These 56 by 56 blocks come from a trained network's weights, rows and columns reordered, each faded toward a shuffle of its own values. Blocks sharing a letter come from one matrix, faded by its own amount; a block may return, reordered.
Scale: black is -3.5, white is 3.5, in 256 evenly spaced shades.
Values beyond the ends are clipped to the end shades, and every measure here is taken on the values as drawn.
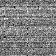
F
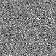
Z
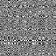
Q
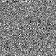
Z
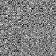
Z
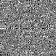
Z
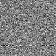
Z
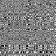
Q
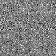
Z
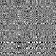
Q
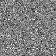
Z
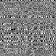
Q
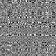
Q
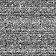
F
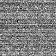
F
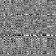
Q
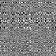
Q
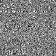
Z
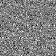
Z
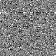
Z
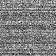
F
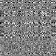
Q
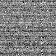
F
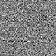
Z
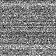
F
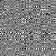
Q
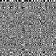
Q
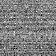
F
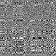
Q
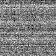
F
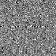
Z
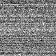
F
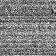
F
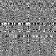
Q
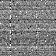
F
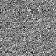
Z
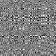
Q
